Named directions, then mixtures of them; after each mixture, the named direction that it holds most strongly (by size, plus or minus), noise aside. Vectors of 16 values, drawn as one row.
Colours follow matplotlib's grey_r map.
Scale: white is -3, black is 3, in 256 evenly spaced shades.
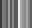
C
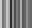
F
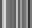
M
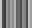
M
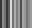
F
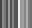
C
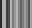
F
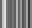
M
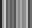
M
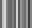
M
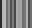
M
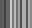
F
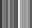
C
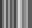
C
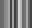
C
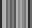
M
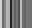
F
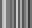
M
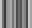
M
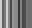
F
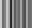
F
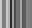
F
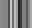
C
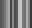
C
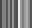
C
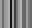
F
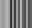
F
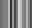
C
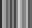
C
